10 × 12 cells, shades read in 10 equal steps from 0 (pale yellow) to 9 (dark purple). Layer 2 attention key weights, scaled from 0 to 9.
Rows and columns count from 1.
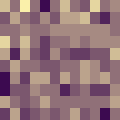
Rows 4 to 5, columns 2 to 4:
5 2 5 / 8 3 6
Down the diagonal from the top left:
2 3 4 5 7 6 3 6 5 5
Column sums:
51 47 45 50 54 52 46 47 46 46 57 42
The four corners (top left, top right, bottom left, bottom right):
2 4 7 5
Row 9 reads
3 5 6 5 3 5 5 5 5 5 5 3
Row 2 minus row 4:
5 -2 3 1 -3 1 -2 -1 -3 2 4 1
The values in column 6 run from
4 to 6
